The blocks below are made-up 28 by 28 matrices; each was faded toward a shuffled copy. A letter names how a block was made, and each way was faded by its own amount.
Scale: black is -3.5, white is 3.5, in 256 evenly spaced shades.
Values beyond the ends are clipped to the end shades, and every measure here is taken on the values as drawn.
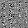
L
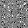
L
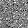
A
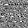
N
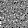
A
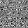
N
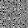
L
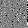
L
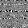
N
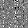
L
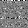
N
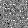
A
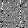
L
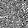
A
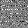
N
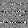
N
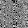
L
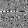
N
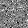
A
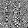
L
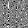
L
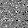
A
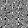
L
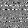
N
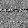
N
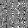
L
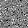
A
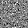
A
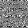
N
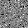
A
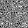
N
